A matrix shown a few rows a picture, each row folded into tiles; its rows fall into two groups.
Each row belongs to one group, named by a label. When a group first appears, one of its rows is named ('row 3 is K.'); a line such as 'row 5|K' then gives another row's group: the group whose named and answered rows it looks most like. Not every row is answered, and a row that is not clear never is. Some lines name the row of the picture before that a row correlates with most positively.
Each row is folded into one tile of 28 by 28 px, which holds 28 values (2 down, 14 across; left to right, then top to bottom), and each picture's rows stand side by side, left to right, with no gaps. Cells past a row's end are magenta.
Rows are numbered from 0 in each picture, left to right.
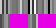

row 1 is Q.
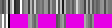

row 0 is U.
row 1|Q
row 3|Q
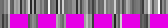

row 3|U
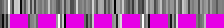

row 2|U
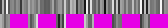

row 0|Q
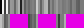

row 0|Q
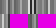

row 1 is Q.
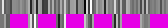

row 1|U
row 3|Q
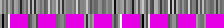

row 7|Q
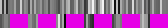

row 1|Q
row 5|U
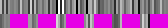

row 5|U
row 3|U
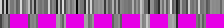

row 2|Q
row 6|U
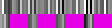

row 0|U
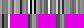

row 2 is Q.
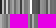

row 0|Q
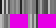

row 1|U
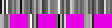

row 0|Q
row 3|U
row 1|U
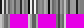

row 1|Q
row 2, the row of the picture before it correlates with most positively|2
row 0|Q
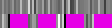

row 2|U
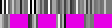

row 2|U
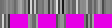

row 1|Q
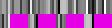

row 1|U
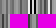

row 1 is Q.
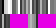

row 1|U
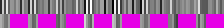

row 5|Q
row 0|Q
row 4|Q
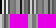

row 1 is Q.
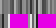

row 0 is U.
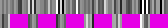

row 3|U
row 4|U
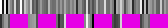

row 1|U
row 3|U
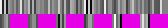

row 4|U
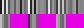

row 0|Q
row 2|Q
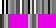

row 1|Q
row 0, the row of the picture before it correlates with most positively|1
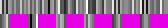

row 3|U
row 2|U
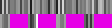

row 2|Q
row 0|Q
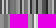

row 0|Q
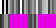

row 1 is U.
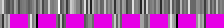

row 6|U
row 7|U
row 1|U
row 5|Q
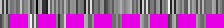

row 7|Q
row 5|Q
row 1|U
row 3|Q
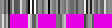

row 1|Q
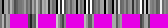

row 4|Q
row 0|U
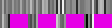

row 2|Q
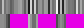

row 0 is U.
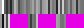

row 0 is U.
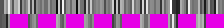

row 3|Q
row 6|U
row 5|Q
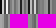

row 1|Q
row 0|Q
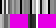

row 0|Q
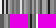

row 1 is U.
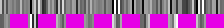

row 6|U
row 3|Q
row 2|Q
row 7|Q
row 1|U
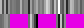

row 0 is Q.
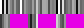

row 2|Q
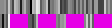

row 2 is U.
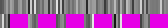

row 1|Q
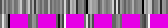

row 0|U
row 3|U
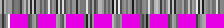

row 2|Q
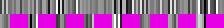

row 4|U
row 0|Q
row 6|Q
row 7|U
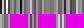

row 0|Q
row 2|U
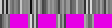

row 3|Q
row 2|U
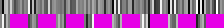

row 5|U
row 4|Q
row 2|U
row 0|U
